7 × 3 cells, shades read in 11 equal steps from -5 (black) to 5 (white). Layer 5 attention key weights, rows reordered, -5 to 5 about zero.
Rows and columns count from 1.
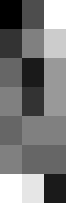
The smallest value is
-5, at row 1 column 1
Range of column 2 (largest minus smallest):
8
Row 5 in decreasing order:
0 0 -1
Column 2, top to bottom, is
-2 0 -4 -3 0 -1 4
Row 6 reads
0 -1 -1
